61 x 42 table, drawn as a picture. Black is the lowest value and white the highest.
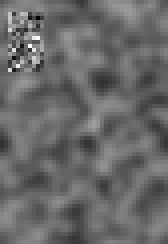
Odd patch: rougher, in the top left. Ninth with the highest average: top left. Grain: blotchy. Stripes: none. Mirror symmetry: none. Roughest part: top left.
